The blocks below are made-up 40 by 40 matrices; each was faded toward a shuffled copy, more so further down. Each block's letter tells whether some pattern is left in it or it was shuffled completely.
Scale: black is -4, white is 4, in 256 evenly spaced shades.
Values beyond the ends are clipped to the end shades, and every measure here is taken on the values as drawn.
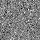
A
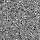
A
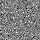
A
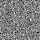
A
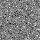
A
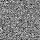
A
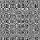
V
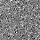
A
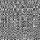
V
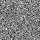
A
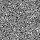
A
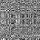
V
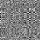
V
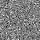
A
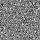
A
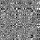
V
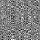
V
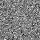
A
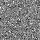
A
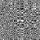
V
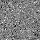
A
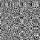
V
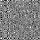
V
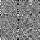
V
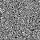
A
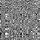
V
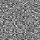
V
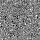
A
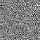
V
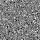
A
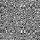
V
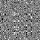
V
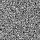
A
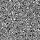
A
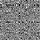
V
